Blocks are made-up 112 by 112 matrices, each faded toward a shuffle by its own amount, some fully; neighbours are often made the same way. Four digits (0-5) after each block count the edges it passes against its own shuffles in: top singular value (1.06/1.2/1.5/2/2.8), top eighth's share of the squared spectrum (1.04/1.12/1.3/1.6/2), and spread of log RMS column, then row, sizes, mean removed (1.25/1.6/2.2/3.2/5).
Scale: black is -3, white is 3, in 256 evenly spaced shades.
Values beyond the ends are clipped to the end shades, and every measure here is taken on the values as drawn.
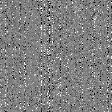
2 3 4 0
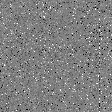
2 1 1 0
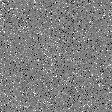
0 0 0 0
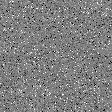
0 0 0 0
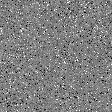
0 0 0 0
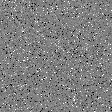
0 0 0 0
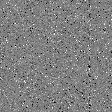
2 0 1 0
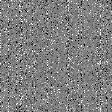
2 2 3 0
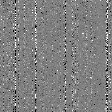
3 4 4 0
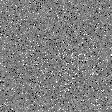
0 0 0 0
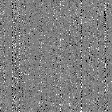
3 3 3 0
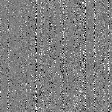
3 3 4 0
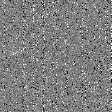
2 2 3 0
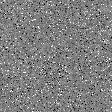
0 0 0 0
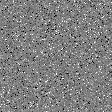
0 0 0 0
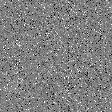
1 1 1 0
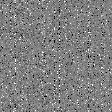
2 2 2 0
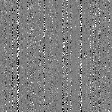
3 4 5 0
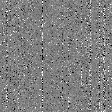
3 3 3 0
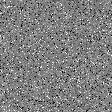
2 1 0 0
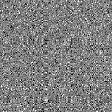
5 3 2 2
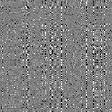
5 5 4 3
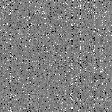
4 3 2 1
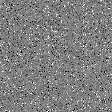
2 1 1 0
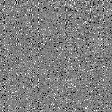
4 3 2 1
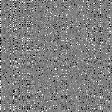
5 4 3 2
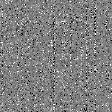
2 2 3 2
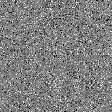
3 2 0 0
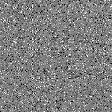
4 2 0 1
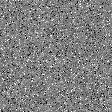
2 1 0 0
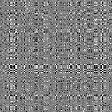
5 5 4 4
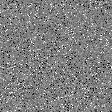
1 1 0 1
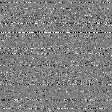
3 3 0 4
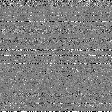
3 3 0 4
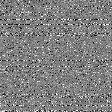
2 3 0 3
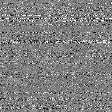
2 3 0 4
